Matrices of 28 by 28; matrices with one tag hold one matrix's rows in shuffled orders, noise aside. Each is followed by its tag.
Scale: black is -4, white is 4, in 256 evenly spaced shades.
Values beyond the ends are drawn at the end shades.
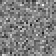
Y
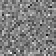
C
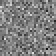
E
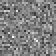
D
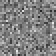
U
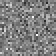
E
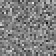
E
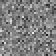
E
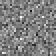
Y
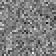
E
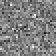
D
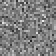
Y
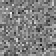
U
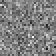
E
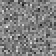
U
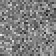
E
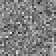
U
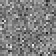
E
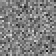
E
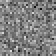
U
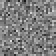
U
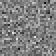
D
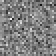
U
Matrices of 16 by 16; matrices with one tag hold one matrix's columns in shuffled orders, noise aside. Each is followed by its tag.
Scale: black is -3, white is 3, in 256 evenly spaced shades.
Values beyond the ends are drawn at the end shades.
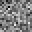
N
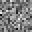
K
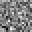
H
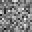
K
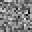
K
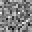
H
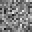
K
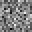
K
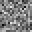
N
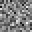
N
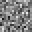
H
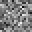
N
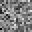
K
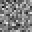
N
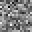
N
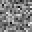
N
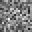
K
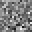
H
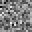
N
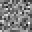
N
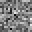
K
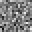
H
